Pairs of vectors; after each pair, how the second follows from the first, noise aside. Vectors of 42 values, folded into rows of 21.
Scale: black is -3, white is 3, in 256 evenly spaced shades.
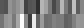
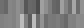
shrunk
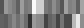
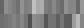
shrunk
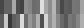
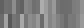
shrunk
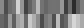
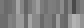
shrunk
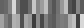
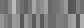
shrunk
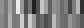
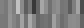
shrunk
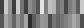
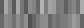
shrunk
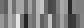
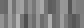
shrunk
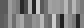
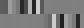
partly zeroed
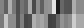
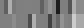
partly zeroed
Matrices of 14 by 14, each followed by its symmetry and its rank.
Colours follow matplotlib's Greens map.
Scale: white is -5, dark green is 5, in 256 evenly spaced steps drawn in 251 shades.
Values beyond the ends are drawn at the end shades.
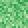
neither, full rank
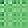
symmetric, rank one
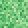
neither, full rank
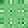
symmetric, rank two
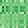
neither, rank two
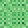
symmetric, rank two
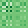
symmetric, rank one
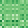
neither, rank one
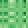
neither, rank one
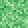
neither, full rank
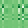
neither, rank one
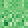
neither, rank two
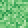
neither, full rank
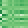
neither, rank one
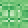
neither, rank two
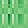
neither, rank one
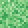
neither, full rank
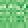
neither, rank two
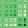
symmetric, rank one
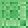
symmetric, rank two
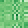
neither, rank two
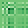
symmetric, rank one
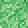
neither, full rank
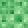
symmetric, rank two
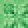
symmetric, rank two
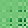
symmetric, rank one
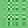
neither, rank one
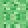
neither, rank two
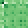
symmetric, rank two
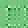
symmetric, rank one
